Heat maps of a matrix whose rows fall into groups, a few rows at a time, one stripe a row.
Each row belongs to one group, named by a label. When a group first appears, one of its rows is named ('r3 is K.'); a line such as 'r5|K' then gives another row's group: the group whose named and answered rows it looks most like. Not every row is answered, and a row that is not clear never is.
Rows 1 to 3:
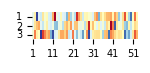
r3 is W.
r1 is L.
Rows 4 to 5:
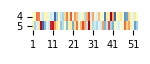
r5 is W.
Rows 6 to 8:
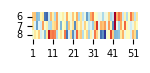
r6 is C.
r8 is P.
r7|L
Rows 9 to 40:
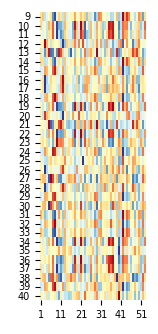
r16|L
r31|C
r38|W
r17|L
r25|L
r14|C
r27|W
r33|C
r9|C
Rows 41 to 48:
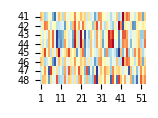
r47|W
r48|W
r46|C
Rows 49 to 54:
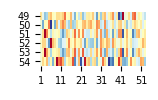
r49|L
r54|P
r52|W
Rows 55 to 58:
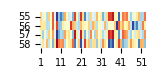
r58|P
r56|W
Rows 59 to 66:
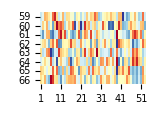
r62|W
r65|W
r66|W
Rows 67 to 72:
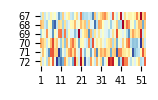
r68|C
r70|W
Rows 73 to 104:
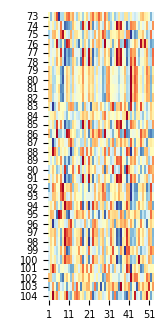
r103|W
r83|L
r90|W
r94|P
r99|W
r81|C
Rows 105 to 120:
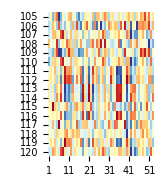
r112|P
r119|P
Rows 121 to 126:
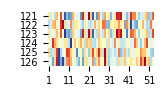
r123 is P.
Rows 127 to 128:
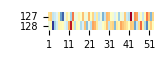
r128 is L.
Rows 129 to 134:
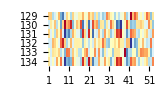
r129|C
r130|P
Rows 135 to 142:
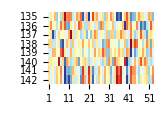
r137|L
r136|W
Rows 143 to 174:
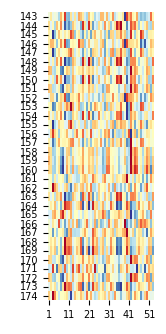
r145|L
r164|P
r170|C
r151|C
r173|P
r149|C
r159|C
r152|W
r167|L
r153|L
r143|W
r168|P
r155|L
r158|C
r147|L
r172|C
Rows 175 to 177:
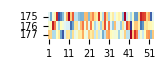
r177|C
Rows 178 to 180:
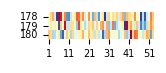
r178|W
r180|C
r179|W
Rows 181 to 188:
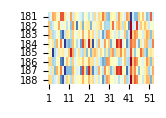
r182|L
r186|C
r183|C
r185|L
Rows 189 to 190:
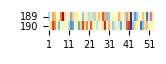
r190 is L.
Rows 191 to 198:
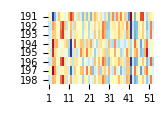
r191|L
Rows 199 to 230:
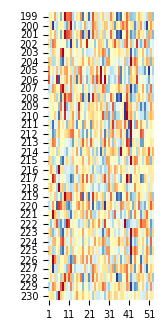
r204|C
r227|L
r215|C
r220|W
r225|C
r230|W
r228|P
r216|W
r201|P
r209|W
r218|W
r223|C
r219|P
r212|L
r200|L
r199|P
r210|W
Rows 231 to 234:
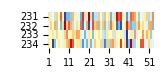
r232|P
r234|L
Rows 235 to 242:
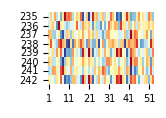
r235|P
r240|C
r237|C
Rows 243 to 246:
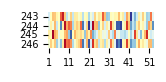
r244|P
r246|P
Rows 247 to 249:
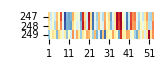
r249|W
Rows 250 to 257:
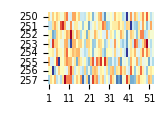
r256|L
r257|P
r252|L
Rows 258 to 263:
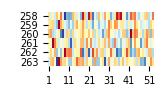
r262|P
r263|W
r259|W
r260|C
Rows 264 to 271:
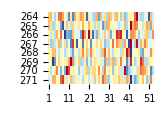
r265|C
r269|L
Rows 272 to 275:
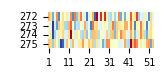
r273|L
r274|L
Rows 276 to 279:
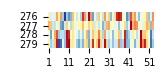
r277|C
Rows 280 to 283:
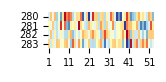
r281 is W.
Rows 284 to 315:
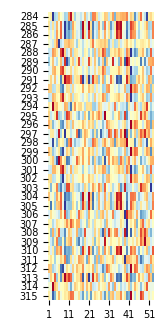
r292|C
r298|L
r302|C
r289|W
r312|C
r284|L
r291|P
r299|C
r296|C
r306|W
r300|W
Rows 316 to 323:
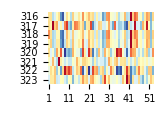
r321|W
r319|C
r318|C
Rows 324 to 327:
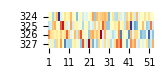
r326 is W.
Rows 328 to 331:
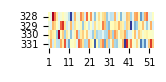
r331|W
